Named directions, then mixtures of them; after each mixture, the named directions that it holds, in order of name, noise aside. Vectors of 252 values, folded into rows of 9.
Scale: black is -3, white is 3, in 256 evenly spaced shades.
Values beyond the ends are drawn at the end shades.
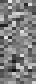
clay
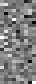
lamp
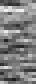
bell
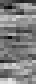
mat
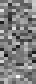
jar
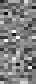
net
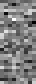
bell, lamp, net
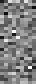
clay, net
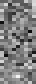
jar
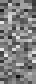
jar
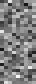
clay, jar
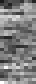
bell, mat, net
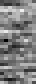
bell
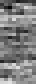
mat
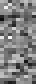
clay, mat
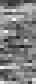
bell, lamp, mat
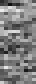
bell, net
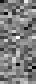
net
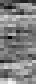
mat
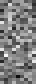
jar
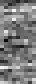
bell, lamp, mat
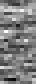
bell, lamp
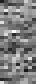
bell, net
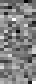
lamp, mat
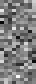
jar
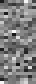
bell, net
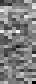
bell, jar, lamp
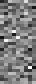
clay, net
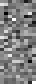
lamp
